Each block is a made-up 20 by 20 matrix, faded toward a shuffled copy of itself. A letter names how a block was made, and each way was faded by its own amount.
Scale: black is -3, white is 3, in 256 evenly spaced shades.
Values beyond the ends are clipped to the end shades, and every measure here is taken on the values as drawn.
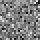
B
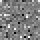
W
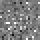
W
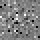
W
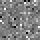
W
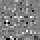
W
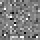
W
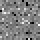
W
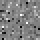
W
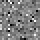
W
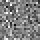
B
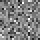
B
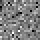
W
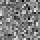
B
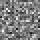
B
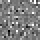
W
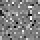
W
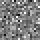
B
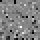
W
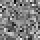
B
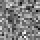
B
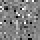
W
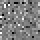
W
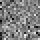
B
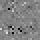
W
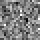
B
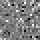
W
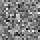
B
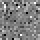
W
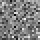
B
